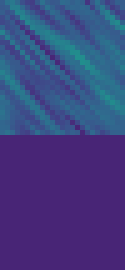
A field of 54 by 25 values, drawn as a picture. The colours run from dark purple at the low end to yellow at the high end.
The table splits into 2 rows of 1 panel. Panel 1,1: low, slanting down to the right. Panel 2,1: very low, flat.
